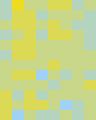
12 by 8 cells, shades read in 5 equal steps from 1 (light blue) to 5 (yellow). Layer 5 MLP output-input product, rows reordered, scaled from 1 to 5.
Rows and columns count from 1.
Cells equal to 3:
47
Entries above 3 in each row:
3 2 3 3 2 2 1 2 1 2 3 1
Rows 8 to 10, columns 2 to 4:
4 4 1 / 3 3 3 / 2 4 2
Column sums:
35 40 44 31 38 35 32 32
